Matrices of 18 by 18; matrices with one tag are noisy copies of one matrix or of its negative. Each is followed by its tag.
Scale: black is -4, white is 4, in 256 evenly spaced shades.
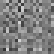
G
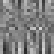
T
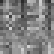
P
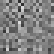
G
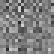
G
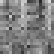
P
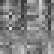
P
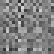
G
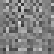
G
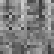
P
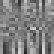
T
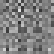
G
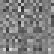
G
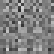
G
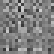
G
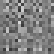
G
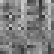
P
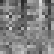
P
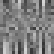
T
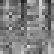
P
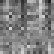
P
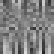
T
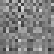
G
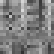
P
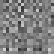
G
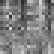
P
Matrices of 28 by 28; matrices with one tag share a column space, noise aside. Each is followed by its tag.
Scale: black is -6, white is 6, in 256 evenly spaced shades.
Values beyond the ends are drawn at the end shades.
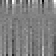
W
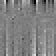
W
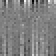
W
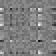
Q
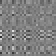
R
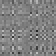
R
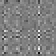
R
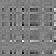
Q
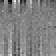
W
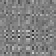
R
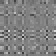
R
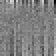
W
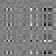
Q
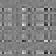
Q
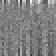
W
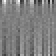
W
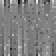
W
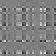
Q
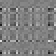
Q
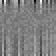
W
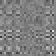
R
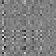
R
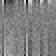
W
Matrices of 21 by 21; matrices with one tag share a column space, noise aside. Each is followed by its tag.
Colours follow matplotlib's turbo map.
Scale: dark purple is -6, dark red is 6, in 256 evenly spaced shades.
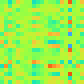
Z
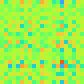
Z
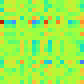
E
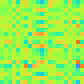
Z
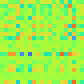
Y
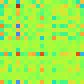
Y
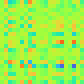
Z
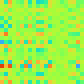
Z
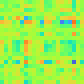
E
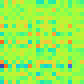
Z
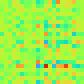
Z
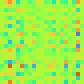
Z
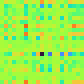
Y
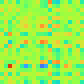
Z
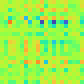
E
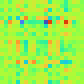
E
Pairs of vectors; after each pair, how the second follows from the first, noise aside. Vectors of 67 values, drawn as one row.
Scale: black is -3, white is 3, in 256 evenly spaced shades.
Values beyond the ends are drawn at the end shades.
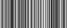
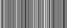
partly zeroed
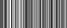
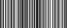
shuffled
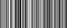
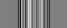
partly zeroed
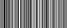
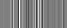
partly zeroed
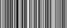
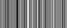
partly zeroed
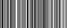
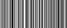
shuffled
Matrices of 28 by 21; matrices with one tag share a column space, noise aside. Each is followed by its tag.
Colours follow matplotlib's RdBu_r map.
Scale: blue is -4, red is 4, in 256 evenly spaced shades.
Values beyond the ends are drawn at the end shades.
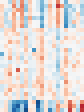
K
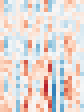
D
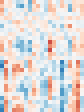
D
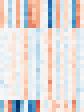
K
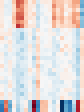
K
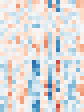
D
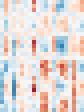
D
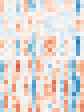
D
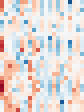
D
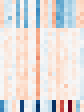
K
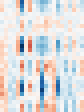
D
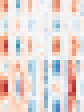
D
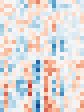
D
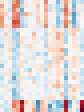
K
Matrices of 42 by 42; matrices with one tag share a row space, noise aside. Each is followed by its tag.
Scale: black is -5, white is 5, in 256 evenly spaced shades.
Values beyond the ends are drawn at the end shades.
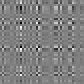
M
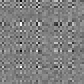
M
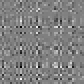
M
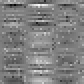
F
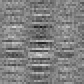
F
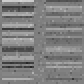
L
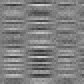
F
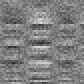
F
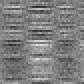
F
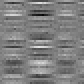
F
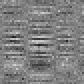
F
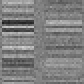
L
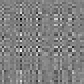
M
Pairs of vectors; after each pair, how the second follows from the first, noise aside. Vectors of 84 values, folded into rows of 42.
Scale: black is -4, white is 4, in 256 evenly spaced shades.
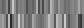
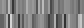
negated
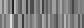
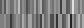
reversed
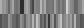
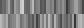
negated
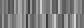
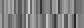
negated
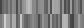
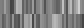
reversed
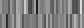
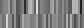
negated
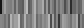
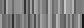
reversed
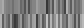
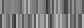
sign-scrambled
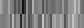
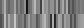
shuffled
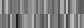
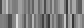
sign-scrambled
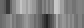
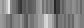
negated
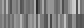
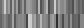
shuffled
